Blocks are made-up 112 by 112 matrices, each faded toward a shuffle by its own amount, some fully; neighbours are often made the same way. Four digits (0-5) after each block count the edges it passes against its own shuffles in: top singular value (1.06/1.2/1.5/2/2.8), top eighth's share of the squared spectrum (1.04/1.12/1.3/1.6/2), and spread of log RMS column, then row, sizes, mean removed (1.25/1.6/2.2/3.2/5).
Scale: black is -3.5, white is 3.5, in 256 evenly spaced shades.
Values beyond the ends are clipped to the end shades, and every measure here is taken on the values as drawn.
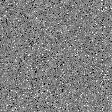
1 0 1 0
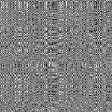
5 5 4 4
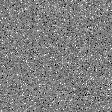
2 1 0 0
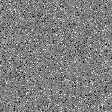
3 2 1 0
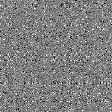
4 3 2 2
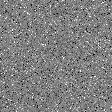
0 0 0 0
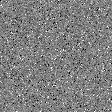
0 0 0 0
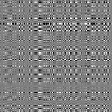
5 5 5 5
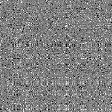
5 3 2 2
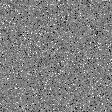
0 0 0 0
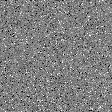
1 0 0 0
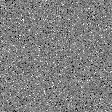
2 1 0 0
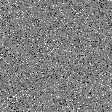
0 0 0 0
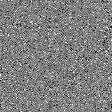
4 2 0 1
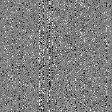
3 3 3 0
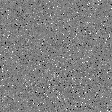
0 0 0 0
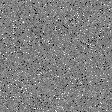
0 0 0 0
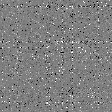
3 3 2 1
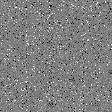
2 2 1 0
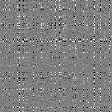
5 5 4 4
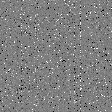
3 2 1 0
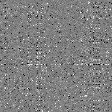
4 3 2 2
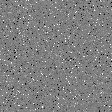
0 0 0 0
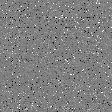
3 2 1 1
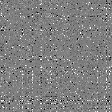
4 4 2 3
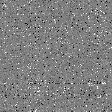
3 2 1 1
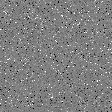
2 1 0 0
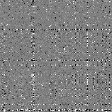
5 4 3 3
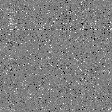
3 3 2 2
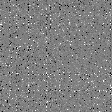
3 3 2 1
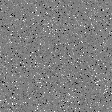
1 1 0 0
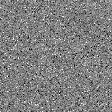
3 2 0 1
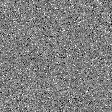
2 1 0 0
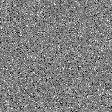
3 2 1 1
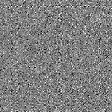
4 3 2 2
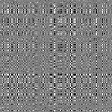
5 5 4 4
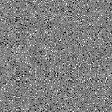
4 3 2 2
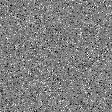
3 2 0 0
